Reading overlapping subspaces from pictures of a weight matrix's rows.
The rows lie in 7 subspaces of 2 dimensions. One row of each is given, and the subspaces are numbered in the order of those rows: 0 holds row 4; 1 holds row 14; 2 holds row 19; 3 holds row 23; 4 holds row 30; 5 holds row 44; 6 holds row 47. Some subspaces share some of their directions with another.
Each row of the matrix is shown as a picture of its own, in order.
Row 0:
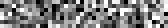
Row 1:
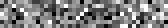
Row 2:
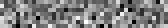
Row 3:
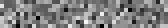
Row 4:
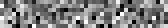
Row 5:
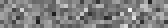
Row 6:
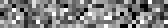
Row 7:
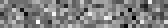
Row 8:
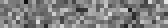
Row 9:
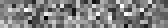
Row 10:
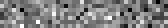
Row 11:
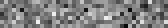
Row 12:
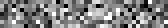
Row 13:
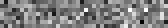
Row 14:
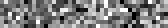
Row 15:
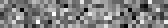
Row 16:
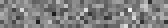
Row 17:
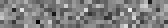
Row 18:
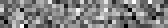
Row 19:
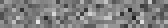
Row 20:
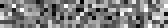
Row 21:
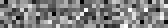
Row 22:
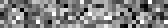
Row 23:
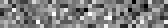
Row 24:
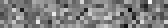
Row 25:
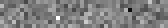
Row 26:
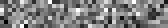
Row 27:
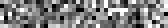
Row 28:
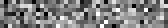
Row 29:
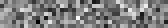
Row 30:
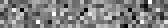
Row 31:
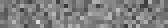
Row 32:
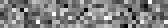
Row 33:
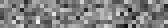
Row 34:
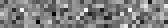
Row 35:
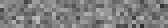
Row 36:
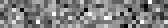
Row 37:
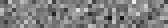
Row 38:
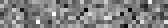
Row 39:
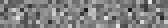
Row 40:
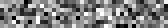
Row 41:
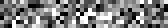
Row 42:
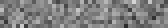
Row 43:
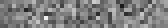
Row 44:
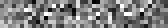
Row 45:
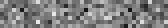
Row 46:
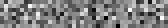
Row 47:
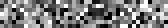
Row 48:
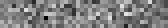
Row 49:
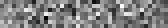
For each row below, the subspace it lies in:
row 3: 0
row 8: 1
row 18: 3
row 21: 6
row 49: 5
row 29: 5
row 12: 6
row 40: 4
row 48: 5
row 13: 6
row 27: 1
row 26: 3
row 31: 6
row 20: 1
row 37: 3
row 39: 4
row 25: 0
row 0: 1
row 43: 5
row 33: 4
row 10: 1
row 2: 0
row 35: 4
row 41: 2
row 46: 4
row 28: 6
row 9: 5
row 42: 3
